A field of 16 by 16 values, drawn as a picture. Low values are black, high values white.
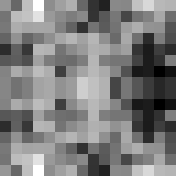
Stripes: none. Ninth with the lowest average: middle right. Grain: blotchy. Mirror symmetry: top to bottom.
